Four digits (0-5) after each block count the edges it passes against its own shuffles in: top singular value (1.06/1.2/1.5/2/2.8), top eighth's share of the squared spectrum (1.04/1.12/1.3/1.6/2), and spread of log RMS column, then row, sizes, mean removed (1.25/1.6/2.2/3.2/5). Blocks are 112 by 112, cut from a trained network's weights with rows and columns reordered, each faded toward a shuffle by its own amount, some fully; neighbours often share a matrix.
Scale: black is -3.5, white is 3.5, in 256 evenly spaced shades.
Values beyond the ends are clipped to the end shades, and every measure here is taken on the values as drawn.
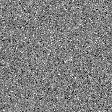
2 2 0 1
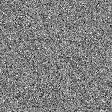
0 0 0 0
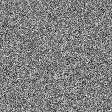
0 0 0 0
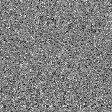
3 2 0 1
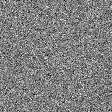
0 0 0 0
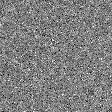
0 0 0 0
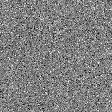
2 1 0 0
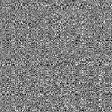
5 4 2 3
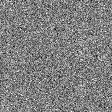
2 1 0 0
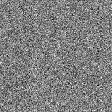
3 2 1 1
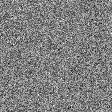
0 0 0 0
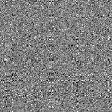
4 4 2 3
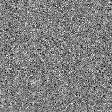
3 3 1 1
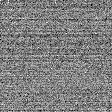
4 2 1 1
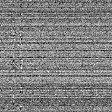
5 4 2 3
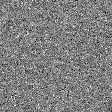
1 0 0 0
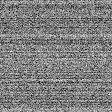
4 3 0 2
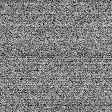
3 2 0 1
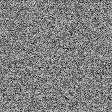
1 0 0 0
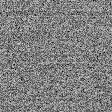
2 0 0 0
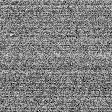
4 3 0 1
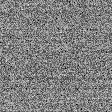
2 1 0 0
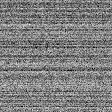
5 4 0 3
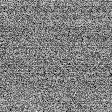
3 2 0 0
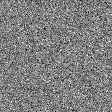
1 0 0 0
